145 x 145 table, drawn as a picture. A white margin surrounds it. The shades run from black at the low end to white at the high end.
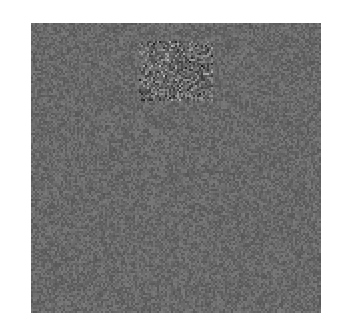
Fine speckle covers the field. No regular stripes run through it. No row or column stands out. There is no overall slope. An odd patch, rougher than its surroundings, sits in the top middle. The halves do not mirror each other. Values change most from cell to cell in the top middle. The distribution is heavy-tailed on both sides.
